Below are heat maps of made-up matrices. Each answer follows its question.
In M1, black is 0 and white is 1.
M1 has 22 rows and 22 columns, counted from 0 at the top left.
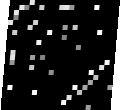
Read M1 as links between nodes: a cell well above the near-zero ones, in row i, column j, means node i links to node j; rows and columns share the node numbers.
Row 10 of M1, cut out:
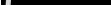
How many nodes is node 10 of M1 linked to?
1
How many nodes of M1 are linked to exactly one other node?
12
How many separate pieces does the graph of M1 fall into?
1
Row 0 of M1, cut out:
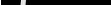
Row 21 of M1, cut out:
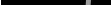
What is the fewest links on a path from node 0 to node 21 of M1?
6
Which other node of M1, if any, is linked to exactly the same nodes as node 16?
node 21
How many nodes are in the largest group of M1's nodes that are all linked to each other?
2
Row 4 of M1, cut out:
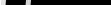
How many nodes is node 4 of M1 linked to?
2
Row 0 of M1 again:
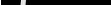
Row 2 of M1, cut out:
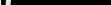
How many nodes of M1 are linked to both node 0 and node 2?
0
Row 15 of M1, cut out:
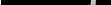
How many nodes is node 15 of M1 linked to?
1
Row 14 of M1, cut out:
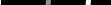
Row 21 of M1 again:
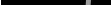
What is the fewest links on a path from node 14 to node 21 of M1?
2
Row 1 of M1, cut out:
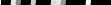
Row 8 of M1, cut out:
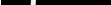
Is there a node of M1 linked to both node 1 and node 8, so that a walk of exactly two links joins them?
yes
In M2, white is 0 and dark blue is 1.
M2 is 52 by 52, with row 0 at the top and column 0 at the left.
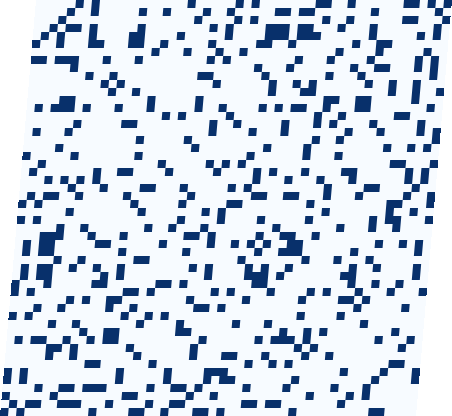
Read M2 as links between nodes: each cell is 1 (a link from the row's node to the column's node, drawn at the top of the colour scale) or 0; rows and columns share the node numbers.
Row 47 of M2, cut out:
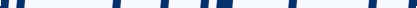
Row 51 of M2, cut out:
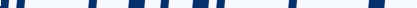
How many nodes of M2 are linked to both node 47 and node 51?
7
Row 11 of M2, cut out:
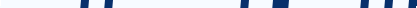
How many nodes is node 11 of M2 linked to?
8
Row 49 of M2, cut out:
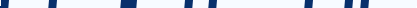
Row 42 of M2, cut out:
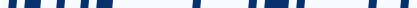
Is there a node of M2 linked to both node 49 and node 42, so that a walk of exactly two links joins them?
no
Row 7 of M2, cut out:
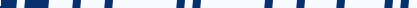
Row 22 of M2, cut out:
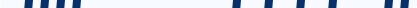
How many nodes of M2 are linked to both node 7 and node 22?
7
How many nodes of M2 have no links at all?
0
